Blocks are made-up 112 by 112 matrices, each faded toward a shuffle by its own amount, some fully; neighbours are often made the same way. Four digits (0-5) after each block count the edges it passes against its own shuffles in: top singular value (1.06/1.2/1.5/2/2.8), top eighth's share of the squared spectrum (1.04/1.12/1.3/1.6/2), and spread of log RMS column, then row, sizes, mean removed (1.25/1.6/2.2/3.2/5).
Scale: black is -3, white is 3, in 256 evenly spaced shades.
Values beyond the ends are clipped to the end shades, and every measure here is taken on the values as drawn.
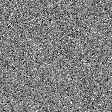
0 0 0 0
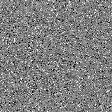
3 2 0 1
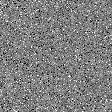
2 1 0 0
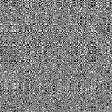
5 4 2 3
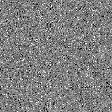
4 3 1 1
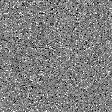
3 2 0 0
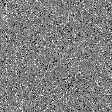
1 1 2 0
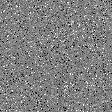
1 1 1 0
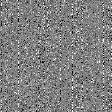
2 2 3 0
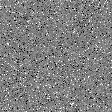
0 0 0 0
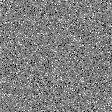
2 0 0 0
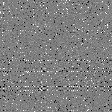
4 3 1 2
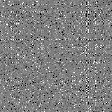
4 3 2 2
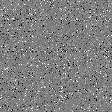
3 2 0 1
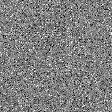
3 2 0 1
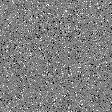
3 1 0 0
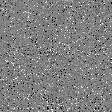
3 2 1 1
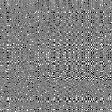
5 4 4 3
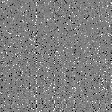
4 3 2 1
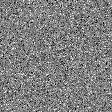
0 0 0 0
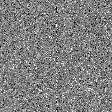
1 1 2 0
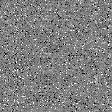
3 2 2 0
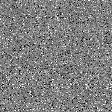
1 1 0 2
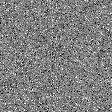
2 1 0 0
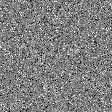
2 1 0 0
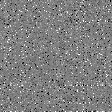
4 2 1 1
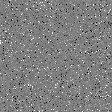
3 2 0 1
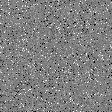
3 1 1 0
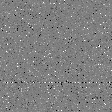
3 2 0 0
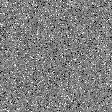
2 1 0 0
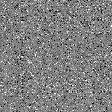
3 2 0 1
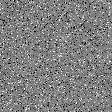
0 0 0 0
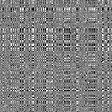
5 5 4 4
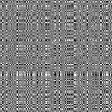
5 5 5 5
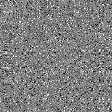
4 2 1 1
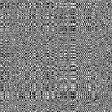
5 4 4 4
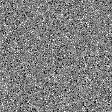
0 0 1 0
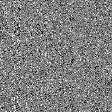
1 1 3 0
